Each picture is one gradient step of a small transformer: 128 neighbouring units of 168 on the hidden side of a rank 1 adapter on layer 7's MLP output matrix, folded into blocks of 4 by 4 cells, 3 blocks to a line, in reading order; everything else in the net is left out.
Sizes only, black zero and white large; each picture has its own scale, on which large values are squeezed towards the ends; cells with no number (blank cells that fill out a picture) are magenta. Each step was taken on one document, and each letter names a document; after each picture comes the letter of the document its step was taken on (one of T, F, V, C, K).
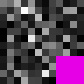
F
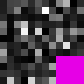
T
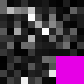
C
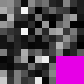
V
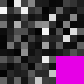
F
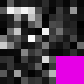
C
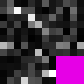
C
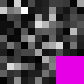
F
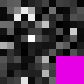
C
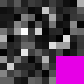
T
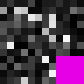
C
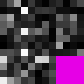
V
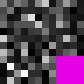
T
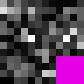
F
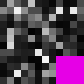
C
